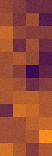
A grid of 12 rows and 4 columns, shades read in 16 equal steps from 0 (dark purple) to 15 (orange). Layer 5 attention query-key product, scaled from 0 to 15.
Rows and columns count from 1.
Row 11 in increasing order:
8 8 9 15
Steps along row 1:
down down same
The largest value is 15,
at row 11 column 4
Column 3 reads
4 8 6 8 7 0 4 10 11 10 9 6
